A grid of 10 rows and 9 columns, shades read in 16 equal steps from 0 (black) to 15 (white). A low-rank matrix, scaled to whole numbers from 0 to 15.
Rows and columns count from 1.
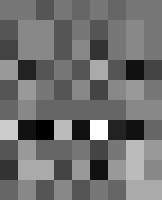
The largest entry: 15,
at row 7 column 6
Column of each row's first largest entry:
1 2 2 6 2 2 6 8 8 8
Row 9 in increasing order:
1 3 4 8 9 9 10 10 11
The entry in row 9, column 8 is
11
